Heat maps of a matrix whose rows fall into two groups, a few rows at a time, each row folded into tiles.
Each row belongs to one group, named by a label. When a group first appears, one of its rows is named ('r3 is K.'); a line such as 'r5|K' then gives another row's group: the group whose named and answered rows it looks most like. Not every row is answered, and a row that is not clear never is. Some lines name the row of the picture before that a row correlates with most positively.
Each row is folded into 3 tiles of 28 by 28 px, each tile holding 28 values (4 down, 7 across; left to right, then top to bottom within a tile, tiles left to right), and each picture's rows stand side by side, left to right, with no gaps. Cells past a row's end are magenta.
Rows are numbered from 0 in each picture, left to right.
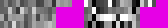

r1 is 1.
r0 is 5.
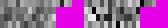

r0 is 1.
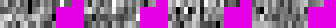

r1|1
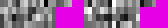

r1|1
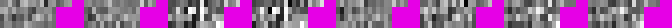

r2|5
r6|5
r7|5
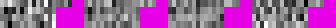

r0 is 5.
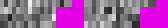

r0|1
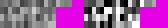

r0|5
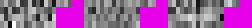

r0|5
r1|1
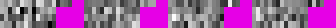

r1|5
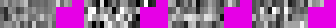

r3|5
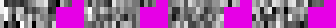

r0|1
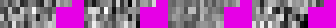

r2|5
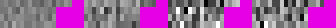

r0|5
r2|5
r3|5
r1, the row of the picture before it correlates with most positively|3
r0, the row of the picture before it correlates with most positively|0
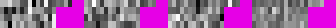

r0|5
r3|5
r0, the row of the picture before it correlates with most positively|3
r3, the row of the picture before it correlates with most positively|2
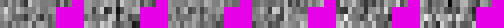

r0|1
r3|5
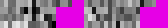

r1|1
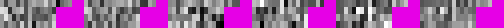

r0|1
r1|1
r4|5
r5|5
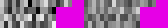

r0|1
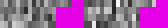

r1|5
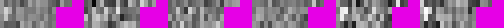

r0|1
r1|5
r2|5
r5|1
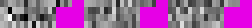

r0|1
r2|5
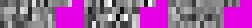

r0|5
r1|1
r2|1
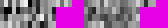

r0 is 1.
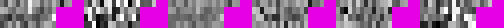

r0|1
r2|1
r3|1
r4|1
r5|5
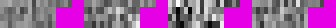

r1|5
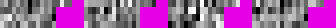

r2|5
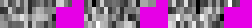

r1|5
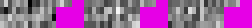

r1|5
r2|5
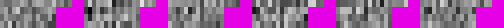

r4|5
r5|1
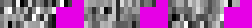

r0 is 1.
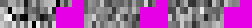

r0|1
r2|5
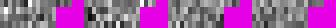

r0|1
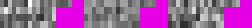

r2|5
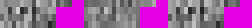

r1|5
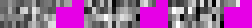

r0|5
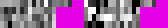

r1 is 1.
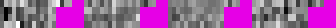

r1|1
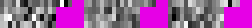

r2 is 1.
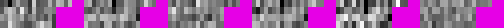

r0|5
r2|1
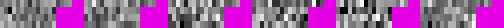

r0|1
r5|5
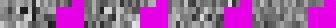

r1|5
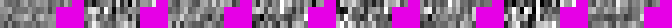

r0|1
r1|5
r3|1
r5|1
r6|5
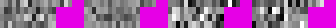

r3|5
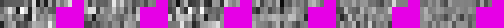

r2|5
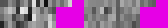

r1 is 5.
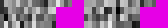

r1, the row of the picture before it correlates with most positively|1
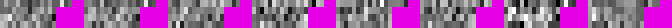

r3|1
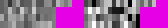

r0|5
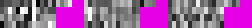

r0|5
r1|1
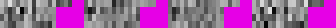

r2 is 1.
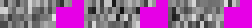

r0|1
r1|1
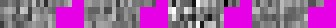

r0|5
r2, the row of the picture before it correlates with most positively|0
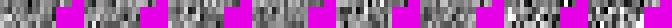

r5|1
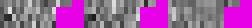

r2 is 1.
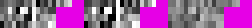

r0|5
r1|5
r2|5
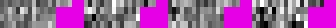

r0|5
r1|1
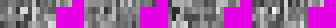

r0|5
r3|5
